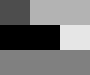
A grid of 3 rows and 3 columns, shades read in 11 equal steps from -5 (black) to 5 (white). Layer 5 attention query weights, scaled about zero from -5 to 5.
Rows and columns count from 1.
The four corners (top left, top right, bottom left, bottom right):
-2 2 0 0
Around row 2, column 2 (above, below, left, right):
2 0 -5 4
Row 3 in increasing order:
0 0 0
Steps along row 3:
same same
